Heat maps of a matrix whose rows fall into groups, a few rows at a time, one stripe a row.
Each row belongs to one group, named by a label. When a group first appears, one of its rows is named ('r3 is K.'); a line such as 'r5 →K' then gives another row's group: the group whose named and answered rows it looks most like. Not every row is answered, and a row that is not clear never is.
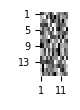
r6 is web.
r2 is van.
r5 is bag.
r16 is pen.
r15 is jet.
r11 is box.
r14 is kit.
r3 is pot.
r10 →box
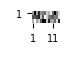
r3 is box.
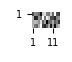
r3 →van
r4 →pot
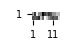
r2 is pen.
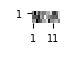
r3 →bag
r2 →pen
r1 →jet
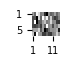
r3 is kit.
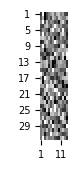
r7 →van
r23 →van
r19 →van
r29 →pen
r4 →web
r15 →pen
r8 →web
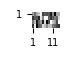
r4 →kit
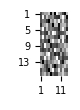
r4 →box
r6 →pen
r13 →jet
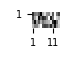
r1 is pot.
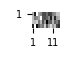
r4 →kit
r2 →pot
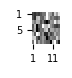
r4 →kit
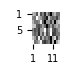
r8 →pot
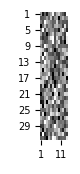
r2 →box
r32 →pen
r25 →box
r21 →box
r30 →jet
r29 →web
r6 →pen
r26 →kit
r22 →web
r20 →web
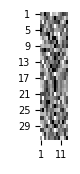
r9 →van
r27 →web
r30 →web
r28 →pot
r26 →van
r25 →jet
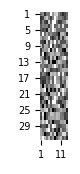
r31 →bag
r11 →kit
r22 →web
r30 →pot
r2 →web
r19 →jet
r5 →pen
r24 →jet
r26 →kit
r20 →van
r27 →kit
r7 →pot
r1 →kit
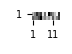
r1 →bag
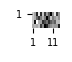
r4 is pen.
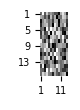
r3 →box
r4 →box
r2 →bag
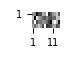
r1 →bag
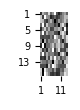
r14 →pen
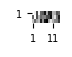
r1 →box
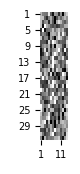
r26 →pot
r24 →pot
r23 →bag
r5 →kit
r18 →pen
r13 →pen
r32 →jet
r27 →pot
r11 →web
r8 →pen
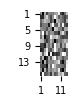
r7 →kit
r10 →web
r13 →jet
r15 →jet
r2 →web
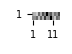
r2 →box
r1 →van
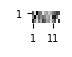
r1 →kit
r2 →jet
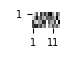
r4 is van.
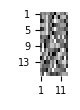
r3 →web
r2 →box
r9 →kit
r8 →bag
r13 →bag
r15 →pen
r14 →bag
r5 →web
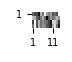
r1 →pen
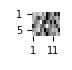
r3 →pot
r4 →web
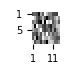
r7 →kit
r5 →pot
